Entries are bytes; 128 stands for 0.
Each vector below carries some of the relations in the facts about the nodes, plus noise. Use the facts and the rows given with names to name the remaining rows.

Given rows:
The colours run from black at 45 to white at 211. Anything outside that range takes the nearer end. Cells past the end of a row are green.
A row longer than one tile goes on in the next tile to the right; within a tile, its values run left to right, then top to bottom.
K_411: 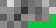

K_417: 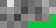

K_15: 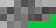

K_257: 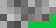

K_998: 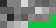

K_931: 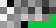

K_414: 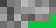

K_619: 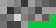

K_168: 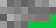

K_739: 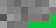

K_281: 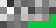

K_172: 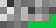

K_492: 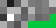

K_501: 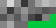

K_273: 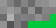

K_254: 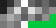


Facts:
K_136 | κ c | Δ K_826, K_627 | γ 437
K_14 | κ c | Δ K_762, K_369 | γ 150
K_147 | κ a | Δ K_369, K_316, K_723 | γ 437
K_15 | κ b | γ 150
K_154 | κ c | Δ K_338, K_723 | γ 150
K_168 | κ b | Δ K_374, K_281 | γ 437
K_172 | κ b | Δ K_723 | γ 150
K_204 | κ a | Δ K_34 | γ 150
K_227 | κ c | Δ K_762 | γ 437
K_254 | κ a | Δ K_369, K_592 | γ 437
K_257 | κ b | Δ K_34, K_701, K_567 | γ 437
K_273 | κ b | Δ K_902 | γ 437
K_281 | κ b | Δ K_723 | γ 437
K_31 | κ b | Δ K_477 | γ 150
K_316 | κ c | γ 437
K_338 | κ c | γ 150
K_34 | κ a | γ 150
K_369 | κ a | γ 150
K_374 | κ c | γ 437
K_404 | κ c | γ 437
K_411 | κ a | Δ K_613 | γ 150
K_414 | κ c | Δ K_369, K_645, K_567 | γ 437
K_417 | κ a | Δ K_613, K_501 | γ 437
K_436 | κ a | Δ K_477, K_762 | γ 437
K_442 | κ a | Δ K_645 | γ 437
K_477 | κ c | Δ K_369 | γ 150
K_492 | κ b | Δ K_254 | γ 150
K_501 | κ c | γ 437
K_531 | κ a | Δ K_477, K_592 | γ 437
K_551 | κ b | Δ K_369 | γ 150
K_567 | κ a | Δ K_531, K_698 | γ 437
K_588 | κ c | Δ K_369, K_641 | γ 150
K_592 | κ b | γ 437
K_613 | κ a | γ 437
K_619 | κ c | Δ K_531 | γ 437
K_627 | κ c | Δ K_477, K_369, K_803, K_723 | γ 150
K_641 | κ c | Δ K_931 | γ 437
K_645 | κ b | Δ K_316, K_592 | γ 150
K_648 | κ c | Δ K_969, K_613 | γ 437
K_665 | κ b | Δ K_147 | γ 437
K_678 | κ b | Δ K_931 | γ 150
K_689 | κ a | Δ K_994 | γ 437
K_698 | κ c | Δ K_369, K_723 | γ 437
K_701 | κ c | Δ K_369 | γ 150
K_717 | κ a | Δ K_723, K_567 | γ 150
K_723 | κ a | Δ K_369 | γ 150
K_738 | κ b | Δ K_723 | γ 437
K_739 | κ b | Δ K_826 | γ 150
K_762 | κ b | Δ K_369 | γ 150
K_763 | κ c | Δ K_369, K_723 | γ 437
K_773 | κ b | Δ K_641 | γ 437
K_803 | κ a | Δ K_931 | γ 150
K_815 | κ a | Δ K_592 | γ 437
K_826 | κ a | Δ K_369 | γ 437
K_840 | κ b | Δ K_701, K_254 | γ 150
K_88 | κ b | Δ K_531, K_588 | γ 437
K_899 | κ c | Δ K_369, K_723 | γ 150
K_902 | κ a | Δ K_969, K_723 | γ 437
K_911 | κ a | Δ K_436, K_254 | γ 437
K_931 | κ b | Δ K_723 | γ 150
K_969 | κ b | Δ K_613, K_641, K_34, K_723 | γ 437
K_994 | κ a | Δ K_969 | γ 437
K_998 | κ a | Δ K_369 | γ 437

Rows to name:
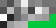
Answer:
K_723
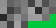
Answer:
K_31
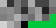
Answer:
K_678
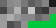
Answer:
K_815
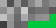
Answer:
K_154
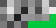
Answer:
K_994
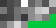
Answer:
K_762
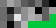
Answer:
K_531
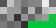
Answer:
K_648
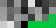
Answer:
K_641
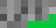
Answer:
K_689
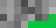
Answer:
K_204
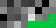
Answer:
K_436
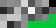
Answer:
K_645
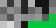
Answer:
K_803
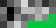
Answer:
K_477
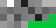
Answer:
K_34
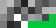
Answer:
K_567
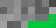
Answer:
K_442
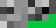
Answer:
K_592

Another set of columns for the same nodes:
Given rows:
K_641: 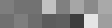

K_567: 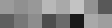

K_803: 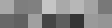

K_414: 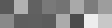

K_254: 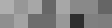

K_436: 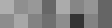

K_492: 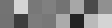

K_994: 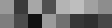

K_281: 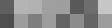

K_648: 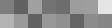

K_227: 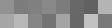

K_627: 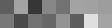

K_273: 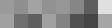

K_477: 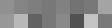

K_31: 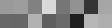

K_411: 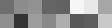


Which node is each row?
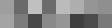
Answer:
K_204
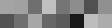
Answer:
K_762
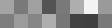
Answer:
K_613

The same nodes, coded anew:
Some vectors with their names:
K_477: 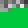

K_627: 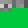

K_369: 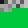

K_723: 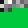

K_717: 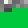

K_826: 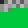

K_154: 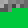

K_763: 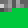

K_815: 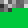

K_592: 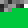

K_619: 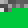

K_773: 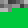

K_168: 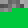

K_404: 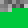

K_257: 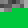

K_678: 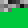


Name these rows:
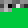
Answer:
K_969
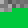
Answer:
K_136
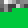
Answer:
K_902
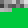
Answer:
K_613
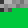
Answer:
K_147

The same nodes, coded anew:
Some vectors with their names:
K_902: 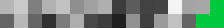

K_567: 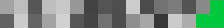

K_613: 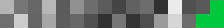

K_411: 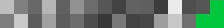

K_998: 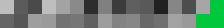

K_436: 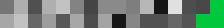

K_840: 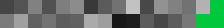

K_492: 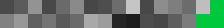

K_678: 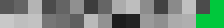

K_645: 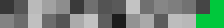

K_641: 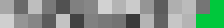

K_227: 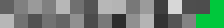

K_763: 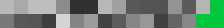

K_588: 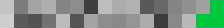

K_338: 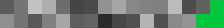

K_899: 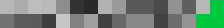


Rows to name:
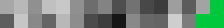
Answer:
K_717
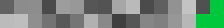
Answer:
K_773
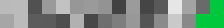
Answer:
K_994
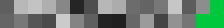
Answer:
K_154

